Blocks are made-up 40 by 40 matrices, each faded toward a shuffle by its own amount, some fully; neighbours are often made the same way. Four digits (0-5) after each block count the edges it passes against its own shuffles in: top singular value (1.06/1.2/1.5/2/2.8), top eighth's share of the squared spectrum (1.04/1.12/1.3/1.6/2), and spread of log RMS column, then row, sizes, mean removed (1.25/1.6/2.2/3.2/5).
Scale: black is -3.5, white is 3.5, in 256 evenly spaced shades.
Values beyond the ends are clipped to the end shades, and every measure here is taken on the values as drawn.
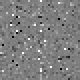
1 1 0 0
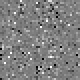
0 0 1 0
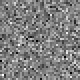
0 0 0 0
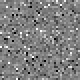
0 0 0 0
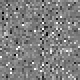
3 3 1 0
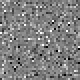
1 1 0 0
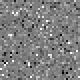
0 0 0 0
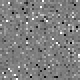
2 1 0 0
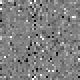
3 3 2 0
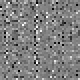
3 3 2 1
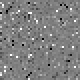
2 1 0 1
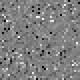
0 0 0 0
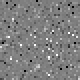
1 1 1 0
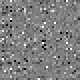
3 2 1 0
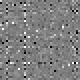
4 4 2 1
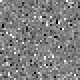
0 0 0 0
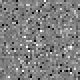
1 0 0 0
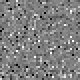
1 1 0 0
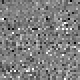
1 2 0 2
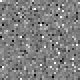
0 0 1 0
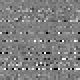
3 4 0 3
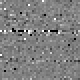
3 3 0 2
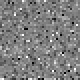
1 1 0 0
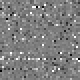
2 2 0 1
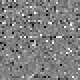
1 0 0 1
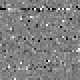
3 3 0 2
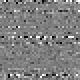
2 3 0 3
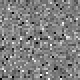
3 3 0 1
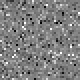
1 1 0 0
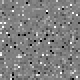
1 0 0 0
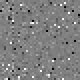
1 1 0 0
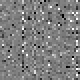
4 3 2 0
